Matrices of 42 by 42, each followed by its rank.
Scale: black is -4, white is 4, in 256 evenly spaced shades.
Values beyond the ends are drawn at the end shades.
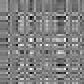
two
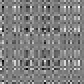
two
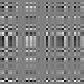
one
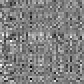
five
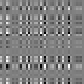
one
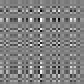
one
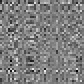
five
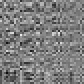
five
